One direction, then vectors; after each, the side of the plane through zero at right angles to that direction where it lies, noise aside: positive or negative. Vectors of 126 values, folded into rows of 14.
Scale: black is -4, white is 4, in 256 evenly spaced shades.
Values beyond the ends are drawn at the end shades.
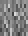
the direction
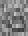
positive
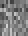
positive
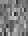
negative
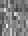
positive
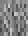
positive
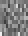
negative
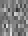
positive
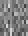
positive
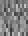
negative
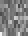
negative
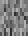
negative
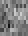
positive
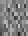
positive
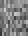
positive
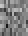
negative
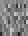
positive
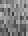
positive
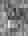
negative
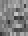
positive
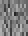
negative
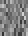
positive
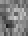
negative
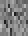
negative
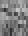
negative
